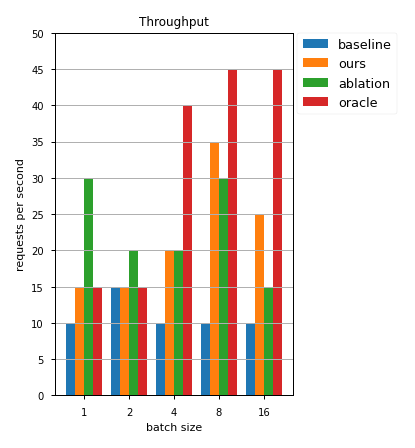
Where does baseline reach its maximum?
2
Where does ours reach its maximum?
8
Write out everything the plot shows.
Title: Throughput
x-axis: batch size, ticks 1 2 4 8 16
y-axis: requests per second, ticks 0 5 10 15 20 25 30 35 40 45 50
Legend: baseline, ours, ablation, oracle
Values:
baseline: 10 15 10 10 10
ours: 15 15 20 35 25
ablation: 30 20 20 30 15
oracle: 15 15 40 45 45
